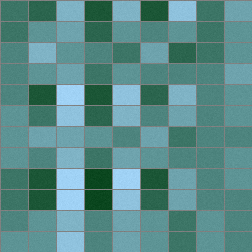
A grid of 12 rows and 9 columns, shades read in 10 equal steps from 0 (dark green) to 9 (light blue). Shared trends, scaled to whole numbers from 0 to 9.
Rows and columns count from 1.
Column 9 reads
6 5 5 6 5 5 4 5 5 4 4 4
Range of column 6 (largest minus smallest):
5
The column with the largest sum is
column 3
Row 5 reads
4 1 9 1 8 2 7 4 5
